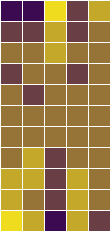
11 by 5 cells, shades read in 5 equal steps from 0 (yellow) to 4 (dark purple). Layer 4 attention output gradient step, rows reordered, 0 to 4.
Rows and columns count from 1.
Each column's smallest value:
0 1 0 1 1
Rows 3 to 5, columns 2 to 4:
2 1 2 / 2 2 3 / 3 2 2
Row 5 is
2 3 2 2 2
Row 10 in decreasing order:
3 2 2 1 1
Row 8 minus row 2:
-1 -2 2 -1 0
